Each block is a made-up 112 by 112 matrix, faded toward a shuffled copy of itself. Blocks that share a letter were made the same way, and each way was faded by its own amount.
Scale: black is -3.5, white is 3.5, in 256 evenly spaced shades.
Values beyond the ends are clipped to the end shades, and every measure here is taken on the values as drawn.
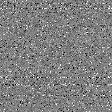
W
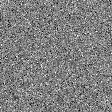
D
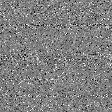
W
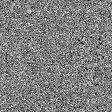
D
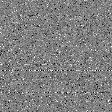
W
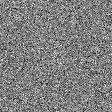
D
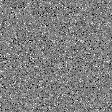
W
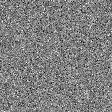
D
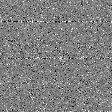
W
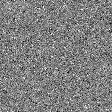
D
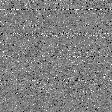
W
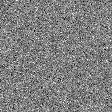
D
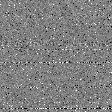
W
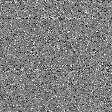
W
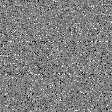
W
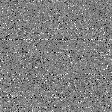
W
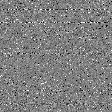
W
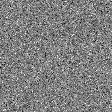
D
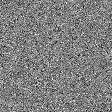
D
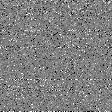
W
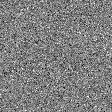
D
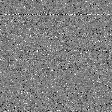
W
